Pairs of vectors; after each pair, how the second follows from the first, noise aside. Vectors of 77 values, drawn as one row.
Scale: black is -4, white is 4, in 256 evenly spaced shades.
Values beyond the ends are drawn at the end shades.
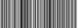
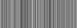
shrunk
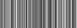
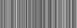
shrunk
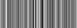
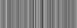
shrunk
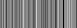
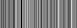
wrapped around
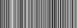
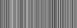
shrunk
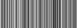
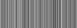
shrunk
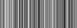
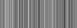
shrunk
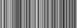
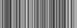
wrapped around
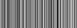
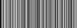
wrapped around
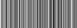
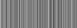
shrunk
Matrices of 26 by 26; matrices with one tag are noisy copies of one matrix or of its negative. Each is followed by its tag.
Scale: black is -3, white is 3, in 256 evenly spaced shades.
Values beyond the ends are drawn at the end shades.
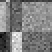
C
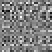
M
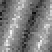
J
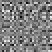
M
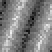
J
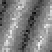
J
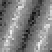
J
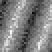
J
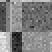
C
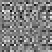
M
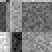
C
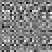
M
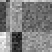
C
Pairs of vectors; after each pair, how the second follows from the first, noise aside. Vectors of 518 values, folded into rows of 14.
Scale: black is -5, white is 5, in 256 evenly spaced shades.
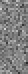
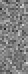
negated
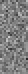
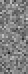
shuffled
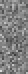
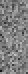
negated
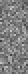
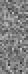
shuffled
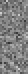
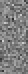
shuffled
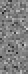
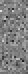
shuffled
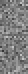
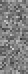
shuffled
